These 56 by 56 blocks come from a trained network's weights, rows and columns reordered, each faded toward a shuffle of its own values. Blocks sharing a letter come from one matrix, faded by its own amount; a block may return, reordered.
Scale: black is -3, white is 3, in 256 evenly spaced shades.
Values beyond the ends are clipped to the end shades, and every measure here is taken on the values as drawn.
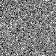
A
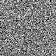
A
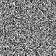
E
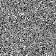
A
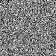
E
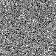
A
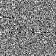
E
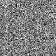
E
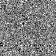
E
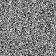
E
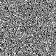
A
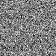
A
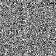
E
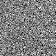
A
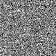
A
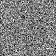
E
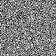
A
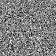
A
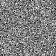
A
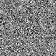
A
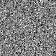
A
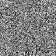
E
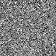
A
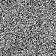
A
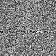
E
